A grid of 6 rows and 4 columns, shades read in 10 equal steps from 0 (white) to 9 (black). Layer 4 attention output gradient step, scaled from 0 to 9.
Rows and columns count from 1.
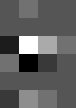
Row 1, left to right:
6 5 6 6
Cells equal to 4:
1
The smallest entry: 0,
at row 3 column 2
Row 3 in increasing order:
0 3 5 8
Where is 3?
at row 3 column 3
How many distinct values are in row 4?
4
